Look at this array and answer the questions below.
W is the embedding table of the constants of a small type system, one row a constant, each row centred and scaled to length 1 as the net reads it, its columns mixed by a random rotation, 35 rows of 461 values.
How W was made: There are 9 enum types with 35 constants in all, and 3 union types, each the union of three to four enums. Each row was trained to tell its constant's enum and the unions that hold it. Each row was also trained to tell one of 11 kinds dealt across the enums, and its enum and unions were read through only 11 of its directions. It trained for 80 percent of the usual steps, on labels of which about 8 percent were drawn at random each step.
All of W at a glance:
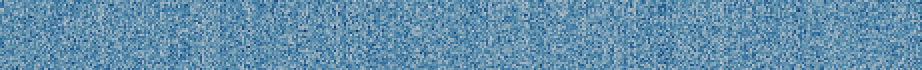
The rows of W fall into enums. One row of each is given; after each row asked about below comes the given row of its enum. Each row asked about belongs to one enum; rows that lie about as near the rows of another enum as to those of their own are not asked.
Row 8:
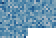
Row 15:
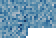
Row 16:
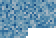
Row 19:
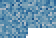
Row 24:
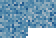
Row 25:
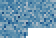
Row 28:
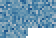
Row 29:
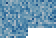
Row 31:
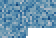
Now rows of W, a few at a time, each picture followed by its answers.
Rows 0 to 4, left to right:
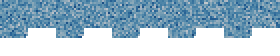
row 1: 19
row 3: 31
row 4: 8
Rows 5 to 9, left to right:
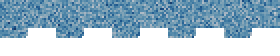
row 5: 25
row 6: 31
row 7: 24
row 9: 19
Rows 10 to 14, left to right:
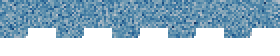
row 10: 28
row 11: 19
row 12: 31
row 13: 25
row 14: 25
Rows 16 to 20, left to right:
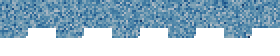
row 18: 15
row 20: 19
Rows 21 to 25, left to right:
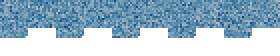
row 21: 29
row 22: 31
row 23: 15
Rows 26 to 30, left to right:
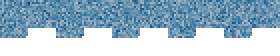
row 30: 25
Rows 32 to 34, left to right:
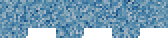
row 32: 15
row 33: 15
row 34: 8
